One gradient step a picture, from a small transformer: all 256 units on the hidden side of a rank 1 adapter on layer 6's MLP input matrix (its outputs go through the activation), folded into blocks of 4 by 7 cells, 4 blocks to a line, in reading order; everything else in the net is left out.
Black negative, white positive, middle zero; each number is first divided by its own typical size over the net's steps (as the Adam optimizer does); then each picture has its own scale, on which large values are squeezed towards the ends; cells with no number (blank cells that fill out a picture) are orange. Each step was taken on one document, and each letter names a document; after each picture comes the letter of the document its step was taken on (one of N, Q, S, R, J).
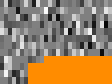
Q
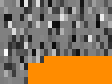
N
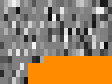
Q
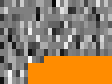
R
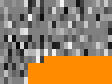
N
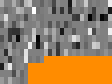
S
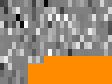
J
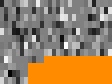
J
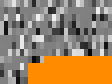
Q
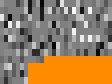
N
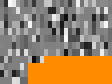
Q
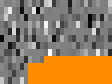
S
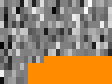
S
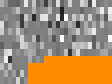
J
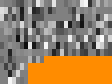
R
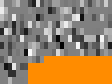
R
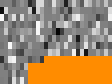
R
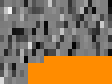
S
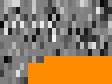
Q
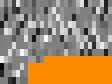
Q
